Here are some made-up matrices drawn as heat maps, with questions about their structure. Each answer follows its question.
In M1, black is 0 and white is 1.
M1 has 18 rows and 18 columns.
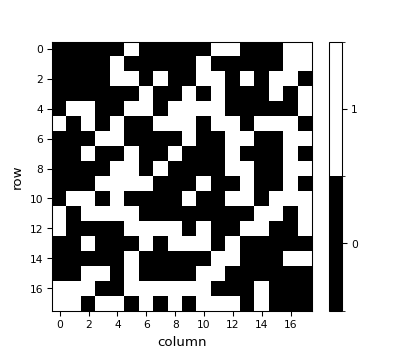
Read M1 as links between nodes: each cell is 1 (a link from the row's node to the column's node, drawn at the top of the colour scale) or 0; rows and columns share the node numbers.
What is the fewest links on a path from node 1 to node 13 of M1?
2
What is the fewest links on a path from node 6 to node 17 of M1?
1
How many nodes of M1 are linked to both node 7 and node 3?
0
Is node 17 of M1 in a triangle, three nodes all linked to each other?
yes
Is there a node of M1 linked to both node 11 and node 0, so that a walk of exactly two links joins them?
yes
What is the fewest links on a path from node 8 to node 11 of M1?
2
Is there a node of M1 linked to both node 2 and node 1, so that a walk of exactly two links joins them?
yes
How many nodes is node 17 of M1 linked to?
10
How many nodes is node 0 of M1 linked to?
5
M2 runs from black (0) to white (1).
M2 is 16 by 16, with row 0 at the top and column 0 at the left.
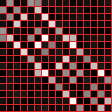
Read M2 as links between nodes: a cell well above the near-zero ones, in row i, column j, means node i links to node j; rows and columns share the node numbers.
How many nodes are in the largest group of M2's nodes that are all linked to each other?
3
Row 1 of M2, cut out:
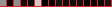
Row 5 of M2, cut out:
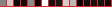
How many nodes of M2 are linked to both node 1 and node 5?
1
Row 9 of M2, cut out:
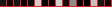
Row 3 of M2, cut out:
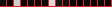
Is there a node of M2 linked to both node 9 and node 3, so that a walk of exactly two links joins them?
no
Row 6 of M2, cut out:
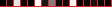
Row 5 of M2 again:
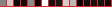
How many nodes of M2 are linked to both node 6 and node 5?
1
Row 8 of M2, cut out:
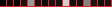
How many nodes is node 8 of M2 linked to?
3
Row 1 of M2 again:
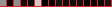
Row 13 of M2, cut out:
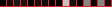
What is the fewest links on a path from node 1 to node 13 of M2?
3
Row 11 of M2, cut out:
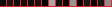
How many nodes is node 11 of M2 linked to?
3
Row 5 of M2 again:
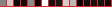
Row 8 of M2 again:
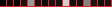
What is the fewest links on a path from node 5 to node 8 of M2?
2
